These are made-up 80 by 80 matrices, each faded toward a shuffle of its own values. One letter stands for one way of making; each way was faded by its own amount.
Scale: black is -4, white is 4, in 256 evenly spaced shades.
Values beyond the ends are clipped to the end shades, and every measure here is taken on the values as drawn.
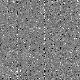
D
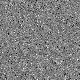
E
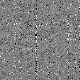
D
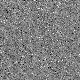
E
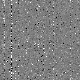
D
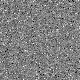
E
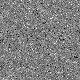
E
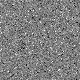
E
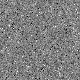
E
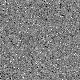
E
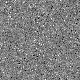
E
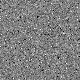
E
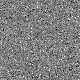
E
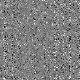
D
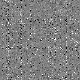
D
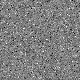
E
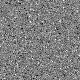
E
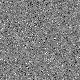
E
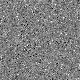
E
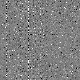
D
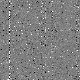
D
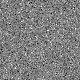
E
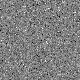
E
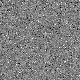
E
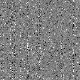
D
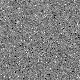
E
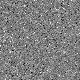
E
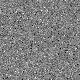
E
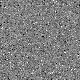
E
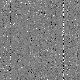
D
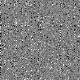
D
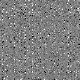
D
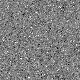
E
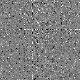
D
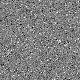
E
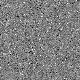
E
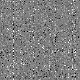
D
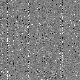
D
